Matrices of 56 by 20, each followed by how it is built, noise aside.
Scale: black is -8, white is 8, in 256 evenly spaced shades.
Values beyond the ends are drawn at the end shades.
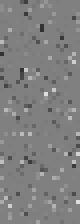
sparse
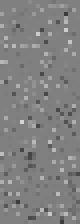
sparse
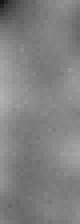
smooth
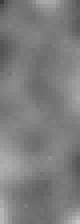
smooth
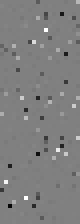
sparse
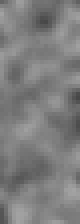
smooth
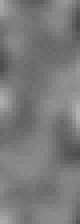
smooth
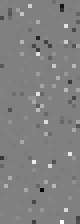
sparse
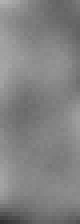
smooth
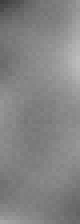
smooth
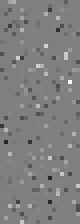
sparse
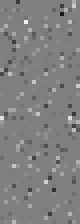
sparse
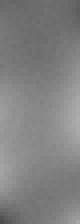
smooth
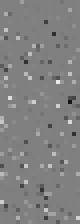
sparse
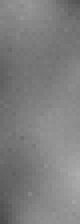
smooth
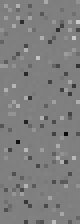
sparse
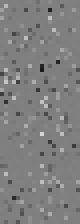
sparse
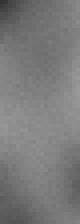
smooth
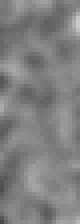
smooth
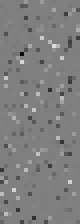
sparse
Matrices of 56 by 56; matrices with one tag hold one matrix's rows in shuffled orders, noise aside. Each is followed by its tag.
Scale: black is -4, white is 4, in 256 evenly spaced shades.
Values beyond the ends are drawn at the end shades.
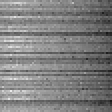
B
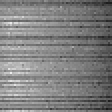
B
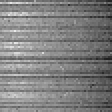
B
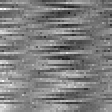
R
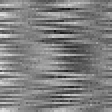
R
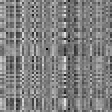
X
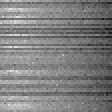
B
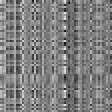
X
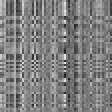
X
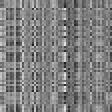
X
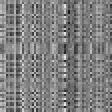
X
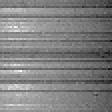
B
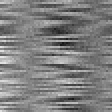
R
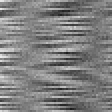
R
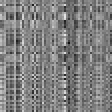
X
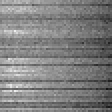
B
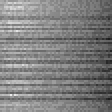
B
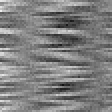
R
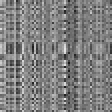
X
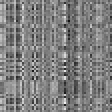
X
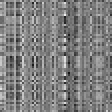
X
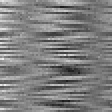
R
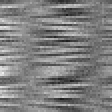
R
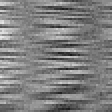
R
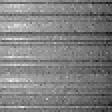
B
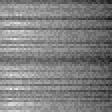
B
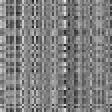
X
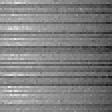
B
